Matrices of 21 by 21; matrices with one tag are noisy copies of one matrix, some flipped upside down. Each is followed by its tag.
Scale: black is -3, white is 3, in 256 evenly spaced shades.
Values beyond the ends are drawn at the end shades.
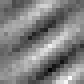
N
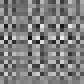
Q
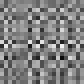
Q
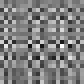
Q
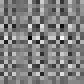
Q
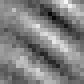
N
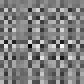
Q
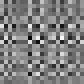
Q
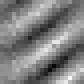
N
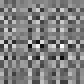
Q
